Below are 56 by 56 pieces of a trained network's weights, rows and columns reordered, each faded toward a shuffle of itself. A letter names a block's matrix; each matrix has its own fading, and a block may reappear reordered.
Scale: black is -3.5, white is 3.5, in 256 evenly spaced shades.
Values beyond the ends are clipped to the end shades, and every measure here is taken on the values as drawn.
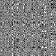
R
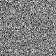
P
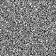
P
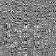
R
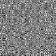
R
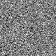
P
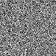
P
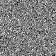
P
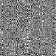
R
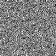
P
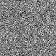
P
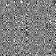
R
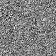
P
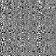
R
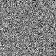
P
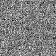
P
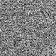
P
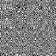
R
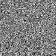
P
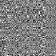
R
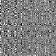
R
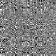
R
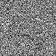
P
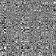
R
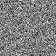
P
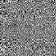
R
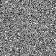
P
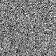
P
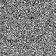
P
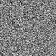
P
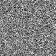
P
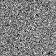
P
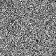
P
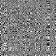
R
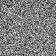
P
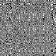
R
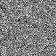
P
